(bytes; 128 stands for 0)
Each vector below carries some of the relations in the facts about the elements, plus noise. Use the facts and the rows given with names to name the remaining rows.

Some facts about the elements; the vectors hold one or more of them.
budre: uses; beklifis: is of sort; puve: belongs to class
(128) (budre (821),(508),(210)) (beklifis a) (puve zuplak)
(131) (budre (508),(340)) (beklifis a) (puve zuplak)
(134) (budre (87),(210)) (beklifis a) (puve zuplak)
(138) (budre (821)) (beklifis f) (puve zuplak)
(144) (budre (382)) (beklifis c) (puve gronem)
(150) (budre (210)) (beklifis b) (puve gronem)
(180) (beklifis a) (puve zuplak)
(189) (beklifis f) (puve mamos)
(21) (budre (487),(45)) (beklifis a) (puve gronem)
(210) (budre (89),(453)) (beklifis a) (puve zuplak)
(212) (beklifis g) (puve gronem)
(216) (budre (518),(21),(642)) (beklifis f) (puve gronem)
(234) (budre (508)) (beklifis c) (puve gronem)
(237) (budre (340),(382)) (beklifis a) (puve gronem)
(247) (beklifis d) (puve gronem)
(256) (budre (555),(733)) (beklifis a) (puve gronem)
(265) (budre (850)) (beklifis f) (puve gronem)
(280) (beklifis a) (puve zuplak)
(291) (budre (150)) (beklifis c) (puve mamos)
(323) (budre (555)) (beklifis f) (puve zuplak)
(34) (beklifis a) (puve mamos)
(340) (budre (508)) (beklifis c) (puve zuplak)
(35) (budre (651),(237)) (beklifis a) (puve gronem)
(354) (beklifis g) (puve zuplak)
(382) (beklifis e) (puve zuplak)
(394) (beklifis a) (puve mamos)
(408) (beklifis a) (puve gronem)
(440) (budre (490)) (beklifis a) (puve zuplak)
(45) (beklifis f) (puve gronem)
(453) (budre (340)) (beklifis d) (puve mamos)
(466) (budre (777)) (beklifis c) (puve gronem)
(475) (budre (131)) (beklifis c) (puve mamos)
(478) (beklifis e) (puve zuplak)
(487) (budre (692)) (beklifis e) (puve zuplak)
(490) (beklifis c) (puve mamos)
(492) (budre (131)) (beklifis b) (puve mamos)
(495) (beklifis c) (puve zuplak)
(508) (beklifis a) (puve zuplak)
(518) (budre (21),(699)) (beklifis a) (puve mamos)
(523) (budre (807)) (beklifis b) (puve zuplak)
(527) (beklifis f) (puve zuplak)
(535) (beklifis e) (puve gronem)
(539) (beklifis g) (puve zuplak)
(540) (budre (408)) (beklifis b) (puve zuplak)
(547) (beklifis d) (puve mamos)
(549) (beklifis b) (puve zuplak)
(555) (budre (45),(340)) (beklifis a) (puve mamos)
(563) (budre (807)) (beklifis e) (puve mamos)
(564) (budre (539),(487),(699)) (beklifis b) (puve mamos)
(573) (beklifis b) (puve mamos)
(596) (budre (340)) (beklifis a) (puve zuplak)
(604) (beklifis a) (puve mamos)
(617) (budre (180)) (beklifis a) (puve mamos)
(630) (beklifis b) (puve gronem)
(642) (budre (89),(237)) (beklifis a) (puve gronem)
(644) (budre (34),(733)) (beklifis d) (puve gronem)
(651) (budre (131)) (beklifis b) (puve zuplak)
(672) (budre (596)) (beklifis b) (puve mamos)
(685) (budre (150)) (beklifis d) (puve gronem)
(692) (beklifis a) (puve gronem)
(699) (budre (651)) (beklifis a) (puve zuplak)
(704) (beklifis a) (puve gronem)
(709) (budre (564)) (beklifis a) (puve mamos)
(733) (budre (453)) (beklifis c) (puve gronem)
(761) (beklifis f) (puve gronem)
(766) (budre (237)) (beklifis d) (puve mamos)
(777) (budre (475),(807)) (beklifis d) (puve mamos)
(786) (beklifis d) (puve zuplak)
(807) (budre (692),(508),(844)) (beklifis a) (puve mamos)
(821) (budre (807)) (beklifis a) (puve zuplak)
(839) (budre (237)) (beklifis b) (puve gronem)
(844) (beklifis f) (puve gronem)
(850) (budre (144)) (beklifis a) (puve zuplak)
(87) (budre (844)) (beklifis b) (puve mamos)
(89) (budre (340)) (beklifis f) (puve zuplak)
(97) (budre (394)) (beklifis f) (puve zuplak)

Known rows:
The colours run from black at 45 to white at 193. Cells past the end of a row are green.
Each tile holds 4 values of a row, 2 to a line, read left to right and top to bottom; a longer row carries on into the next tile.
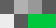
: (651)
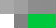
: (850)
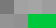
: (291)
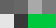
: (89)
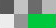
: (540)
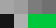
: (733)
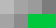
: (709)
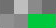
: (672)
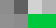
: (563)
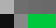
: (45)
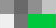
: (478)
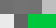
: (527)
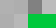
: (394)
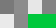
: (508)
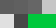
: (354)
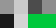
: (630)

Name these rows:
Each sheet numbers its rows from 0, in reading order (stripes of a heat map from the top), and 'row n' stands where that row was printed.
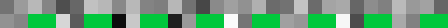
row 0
(475)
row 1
(138)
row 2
(150)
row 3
(265)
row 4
(699)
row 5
(573)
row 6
(382)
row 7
(518)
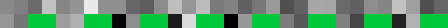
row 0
(189)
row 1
(807)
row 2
(644)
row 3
(692)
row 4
(685)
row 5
(777)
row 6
(453)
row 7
(144)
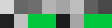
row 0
(535)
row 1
(839)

